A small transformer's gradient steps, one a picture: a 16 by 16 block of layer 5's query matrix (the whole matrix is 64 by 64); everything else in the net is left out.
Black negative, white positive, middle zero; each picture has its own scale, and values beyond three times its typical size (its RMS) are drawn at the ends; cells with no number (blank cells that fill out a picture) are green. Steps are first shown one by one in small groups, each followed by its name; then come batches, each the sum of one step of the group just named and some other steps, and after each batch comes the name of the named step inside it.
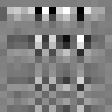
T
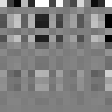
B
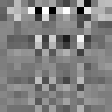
T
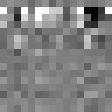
B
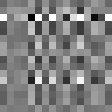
T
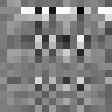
T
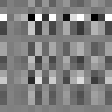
B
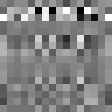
T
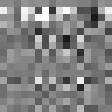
T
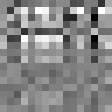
B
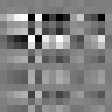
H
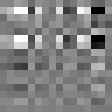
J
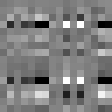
J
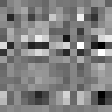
J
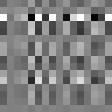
J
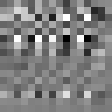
J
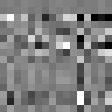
H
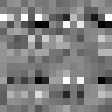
H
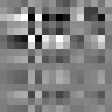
H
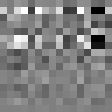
J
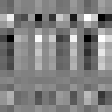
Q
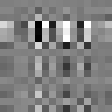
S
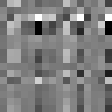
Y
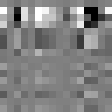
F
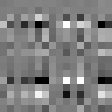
S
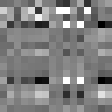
F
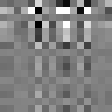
S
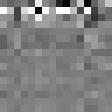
F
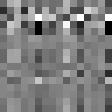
Y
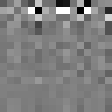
Y
